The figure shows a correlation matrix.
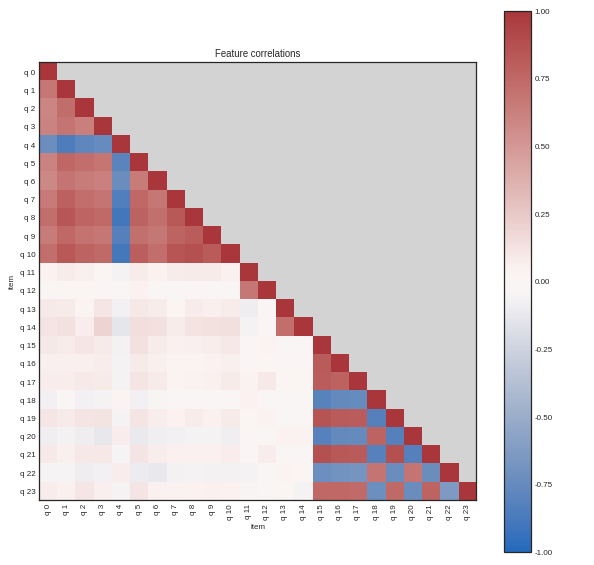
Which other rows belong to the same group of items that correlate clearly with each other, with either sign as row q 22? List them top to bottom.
q 15, q 16, q 17, q 18, q 19, q 20, q 21, q 23
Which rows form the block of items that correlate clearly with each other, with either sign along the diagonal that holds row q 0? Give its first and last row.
q 0 to q 10
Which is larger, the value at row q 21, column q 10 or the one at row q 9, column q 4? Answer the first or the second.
the first
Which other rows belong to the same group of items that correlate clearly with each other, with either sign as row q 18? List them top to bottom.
q 15, q 16, q 17, q 19, q 20, q 21, q 22, q 23
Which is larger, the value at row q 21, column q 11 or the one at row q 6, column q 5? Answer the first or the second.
the second
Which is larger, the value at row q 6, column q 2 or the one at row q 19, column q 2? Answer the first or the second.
the first
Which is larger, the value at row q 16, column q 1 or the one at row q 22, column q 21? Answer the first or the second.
the first
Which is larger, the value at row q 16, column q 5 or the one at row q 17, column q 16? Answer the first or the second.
the second
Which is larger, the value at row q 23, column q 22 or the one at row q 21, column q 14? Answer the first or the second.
the second
